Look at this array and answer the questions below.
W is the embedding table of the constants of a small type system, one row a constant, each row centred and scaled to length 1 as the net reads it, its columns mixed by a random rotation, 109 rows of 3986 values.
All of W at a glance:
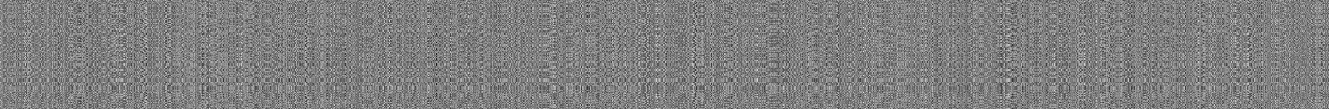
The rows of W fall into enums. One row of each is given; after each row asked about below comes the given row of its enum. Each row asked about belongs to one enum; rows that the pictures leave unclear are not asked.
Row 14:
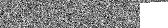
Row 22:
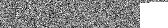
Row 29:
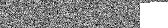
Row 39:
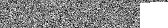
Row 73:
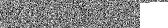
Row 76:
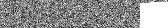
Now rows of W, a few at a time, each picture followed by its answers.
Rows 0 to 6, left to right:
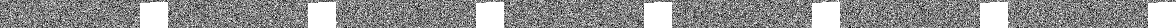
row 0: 39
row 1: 14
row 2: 73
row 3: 29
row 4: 76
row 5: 73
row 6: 73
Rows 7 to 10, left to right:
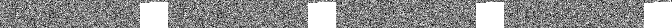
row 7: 22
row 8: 22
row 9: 29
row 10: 76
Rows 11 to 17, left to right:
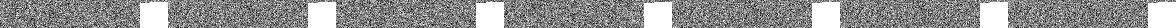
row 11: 22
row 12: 73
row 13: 29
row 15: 73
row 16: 73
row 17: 73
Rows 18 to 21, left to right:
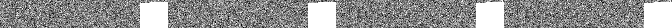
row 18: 22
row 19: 39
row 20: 76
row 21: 76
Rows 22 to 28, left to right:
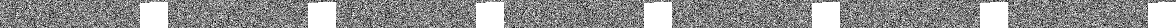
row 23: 39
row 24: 22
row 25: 73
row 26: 14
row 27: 39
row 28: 29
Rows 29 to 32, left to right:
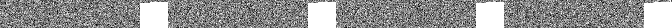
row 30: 73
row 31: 73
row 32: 76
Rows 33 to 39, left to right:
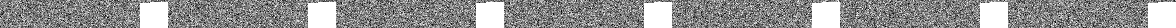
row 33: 14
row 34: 14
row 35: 29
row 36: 29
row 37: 76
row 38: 22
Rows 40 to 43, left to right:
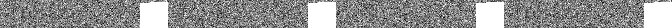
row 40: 76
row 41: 22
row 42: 14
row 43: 76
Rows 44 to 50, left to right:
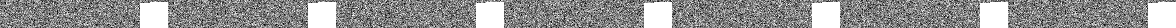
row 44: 29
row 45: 29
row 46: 22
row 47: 39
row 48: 14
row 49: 14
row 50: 29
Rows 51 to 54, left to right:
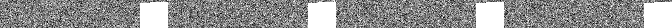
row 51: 39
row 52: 76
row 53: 14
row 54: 14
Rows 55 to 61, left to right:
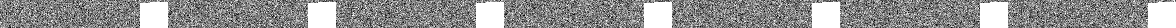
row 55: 73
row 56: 14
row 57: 22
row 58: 14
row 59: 14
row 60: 29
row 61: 76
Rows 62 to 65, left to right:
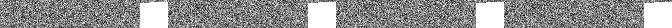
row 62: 76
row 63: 14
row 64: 14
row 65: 14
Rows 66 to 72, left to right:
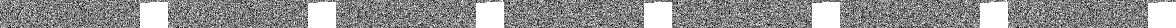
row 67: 73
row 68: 76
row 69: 29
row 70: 29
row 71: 76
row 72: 73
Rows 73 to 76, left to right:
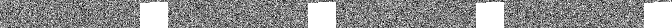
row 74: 14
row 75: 39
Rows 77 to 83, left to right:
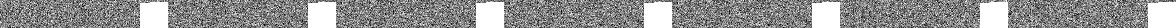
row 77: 73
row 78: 29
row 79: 29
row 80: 29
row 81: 29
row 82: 76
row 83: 14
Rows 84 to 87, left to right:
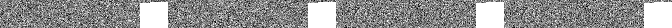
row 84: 14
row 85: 39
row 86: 73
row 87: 73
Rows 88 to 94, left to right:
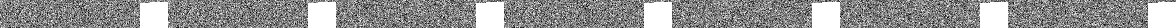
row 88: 73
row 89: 73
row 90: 14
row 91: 73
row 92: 39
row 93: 14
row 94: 29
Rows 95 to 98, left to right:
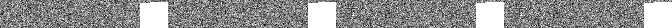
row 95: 14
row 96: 29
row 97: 22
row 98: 22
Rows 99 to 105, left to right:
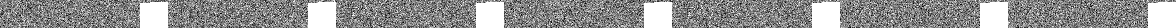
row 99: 14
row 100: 76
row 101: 22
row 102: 39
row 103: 22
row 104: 73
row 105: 73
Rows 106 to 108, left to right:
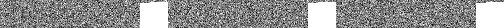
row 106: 76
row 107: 73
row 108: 29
